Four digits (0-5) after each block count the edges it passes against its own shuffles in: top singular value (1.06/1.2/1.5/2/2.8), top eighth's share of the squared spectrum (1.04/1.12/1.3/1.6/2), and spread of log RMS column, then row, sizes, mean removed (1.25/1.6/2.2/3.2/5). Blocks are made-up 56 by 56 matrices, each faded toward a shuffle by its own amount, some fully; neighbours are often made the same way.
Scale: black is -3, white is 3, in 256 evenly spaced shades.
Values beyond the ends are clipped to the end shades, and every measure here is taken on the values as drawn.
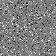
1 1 0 0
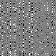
4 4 3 2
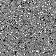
0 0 0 0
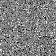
0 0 0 0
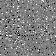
2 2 1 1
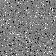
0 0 0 0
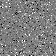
0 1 0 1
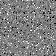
0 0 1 0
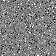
0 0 0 0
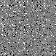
2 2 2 1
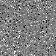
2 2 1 1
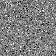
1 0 0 0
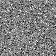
1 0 0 0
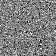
0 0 0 0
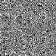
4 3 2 2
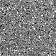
0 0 0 0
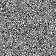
0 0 0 0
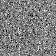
2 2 0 0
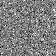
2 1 0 0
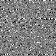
1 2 0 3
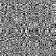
4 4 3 3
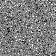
1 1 0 0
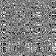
4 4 3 3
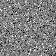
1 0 0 0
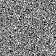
0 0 2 0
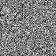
0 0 1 0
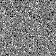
0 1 2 0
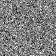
0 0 1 0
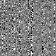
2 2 4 0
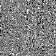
1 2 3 0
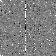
3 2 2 0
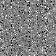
1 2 2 0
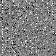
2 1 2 0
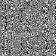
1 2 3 0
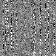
2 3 4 0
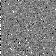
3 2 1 0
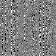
2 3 4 0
